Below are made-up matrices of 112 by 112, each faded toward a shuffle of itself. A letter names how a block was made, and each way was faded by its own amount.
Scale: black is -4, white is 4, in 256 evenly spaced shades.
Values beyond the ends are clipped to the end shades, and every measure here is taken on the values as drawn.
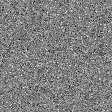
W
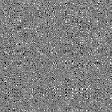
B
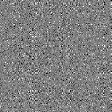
B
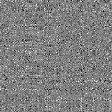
B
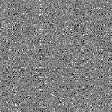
B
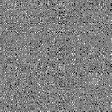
B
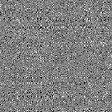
B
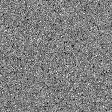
W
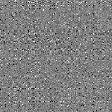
B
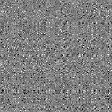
B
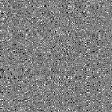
B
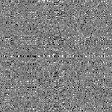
B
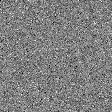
W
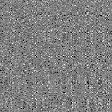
B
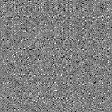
B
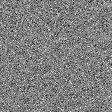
W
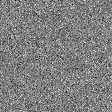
W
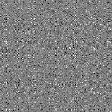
B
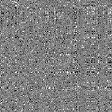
B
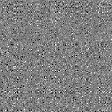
B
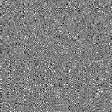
B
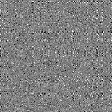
B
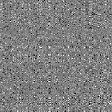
B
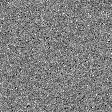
W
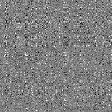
B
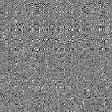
B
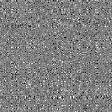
B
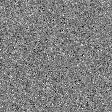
W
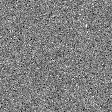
W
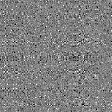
B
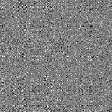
B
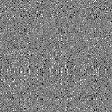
B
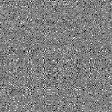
B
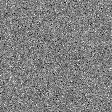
W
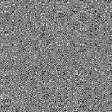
B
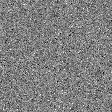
W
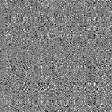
B
